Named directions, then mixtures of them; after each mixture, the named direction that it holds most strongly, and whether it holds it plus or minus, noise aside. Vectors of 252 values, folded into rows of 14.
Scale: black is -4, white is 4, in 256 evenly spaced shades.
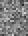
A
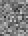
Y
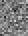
Y, plus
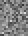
Y, plus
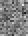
A, minus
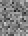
A, minus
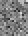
A, minus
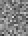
Y, plus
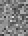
Y, plus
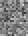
A, minus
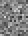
Y, minus
